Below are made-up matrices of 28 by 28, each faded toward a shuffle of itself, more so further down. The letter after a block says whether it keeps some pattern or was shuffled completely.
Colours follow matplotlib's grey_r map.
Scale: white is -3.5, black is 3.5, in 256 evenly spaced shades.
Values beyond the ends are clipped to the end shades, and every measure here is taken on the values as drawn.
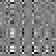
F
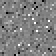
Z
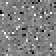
Z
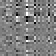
F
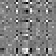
F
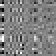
F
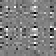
F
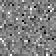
Z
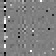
F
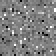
Z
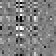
F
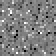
Z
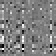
F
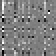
F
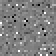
Z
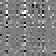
F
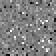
Z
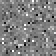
Z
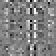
F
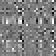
F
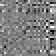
F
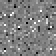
Z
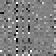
F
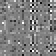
F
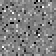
Z
